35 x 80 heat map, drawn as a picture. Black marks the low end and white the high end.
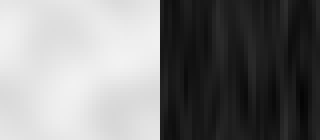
It is made of 1 by 2 panels. Panel 1,1: very high, smooth, faint in contrast. Panel 1,2: very low, streaked downward, faint in contrast.
